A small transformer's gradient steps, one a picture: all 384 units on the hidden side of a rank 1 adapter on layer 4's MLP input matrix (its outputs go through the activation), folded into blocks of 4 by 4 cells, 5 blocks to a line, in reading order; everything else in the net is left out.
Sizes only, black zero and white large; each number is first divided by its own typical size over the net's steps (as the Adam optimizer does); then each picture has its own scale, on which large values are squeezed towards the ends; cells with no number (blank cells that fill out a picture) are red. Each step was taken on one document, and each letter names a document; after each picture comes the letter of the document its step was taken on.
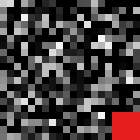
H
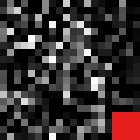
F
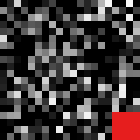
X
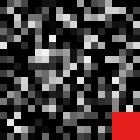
X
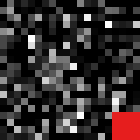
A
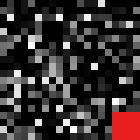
A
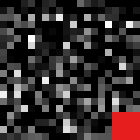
A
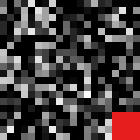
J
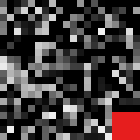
J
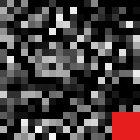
H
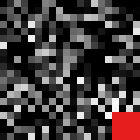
X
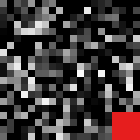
J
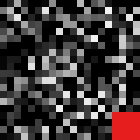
X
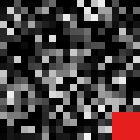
X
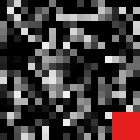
X
